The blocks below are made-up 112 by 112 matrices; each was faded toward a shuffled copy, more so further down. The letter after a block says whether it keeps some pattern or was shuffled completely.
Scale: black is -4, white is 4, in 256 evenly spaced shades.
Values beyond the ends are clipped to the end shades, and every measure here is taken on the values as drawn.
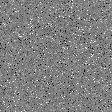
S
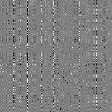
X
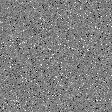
S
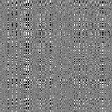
X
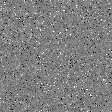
S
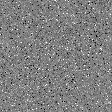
S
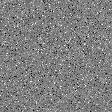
S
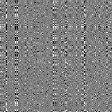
X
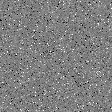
S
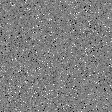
S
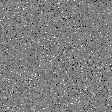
S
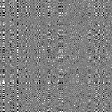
X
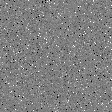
S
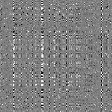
X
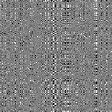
X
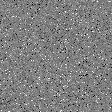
S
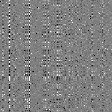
X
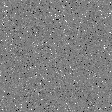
S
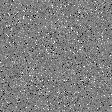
S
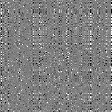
X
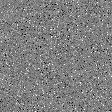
S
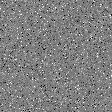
S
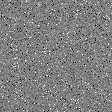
S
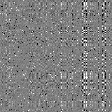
X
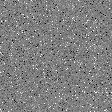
S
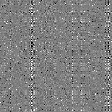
X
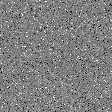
S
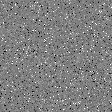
S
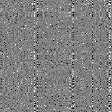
X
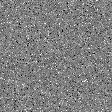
S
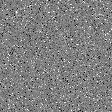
S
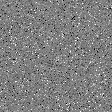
S
